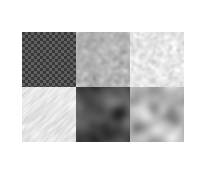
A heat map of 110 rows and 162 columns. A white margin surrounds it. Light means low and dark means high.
It is made of 2 by 3 panels. Panel 1,1: high, checkered. Panel 1,2: low, blotchy, faint in contrast. Panel 1,3: very low, blotchy, faint in contrast. Panel 2,1: very low, slanting up to the right, faint in contrast. Panel 2,2: high, smooth. Panel 2,3: low, smooth.
